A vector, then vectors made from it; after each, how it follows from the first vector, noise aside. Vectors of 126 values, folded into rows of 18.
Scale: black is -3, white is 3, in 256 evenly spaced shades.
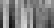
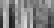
copied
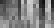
reversed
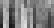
copied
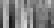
copied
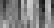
reversed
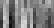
copied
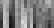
copied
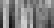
copied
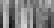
copied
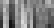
copied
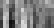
copied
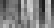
reversed
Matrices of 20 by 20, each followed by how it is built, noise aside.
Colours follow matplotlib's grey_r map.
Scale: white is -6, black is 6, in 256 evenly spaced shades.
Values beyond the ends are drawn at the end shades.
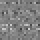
uneven rows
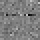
uneven rows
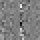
uneven columns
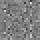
uneven columns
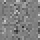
uneven columns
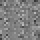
uneven columns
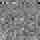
uneven rows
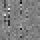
uneven columns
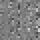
uneven columns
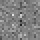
uneven columns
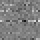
uneven rows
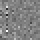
uneven columns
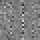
uneven columns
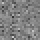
uneven columns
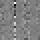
uneven columns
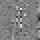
uneven columns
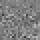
uneven rows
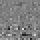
uneven rows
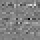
uneven rows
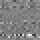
uneven rows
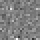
uneven rows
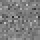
uneven rows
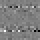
uneven rows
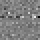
uneven rows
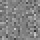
uneven columns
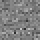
uneven rows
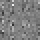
uneven columns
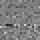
uneven rows
